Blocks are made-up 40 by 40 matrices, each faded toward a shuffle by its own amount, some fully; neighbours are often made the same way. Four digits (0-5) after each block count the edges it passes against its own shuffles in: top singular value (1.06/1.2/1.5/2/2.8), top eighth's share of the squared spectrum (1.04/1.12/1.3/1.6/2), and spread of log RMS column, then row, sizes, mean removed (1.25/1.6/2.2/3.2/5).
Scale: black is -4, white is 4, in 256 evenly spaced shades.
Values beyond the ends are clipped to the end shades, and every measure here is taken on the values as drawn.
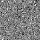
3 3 1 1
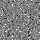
2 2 1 0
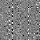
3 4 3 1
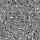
2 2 0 0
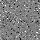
0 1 0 0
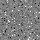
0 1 1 0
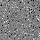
0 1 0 0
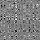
4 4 2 2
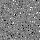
0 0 0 0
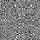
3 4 2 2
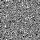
0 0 0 0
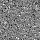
0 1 0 0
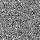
1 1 0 0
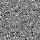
2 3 0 1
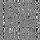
4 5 3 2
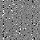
3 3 2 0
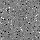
0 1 0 0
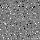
2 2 0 1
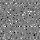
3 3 0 1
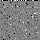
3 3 0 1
